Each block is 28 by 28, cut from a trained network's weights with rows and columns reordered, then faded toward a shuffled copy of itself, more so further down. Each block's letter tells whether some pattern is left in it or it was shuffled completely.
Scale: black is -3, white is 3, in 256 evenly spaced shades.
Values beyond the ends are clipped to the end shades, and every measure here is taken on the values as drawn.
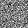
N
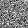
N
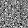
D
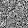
N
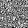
N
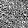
D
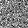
D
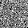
N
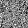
N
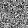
D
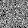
D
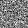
N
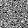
D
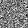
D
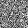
N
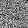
N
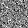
N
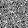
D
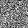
N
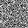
N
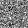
D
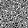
D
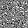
N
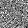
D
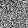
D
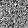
N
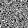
N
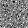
N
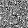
N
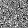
N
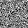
N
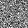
D
